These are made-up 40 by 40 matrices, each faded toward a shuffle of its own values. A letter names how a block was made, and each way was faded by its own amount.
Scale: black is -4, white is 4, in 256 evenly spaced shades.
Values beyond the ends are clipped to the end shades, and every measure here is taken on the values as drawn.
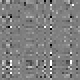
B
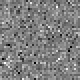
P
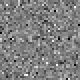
P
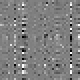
B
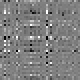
B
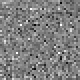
P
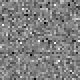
P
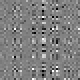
B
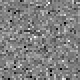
P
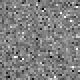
P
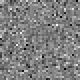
P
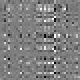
B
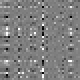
B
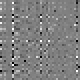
B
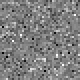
P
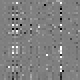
B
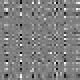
B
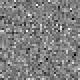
P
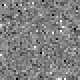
P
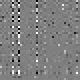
B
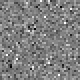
P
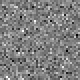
P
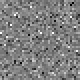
P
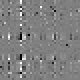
B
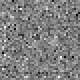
P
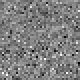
P
